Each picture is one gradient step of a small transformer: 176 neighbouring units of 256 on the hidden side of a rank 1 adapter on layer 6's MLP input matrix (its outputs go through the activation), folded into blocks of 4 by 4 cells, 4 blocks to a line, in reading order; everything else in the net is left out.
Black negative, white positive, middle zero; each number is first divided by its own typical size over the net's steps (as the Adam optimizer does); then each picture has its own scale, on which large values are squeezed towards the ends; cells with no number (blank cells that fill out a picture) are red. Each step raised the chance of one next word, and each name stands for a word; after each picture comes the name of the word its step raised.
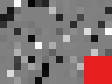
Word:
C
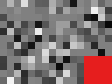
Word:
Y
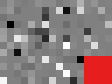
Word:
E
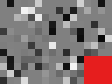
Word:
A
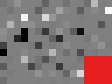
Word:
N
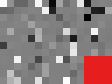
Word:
A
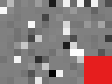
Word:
A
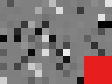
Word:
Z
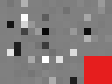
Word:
Z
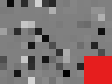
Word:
N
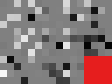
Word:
Y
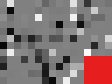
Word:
E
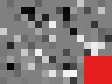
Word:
E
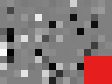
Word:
Y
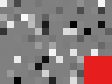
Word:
A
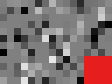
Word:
Z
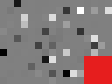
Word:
N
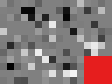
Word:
E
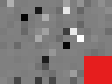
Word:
E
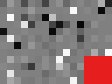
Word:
A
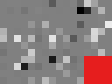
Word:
Z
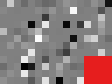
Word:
Z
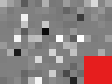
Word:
Z
